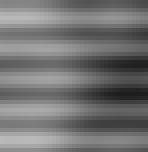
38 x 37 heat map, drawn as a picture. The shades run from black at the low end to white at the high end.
Slope: up to the left. Stripes: horizontal, repeating 5 times. Ninth with the lowest average: middle right.
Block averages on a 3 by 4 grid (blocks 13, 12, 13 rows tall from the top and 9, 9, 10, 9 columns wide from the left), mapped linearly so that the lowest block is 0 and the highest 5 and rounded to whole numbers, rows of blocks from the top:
5432
3420
5422
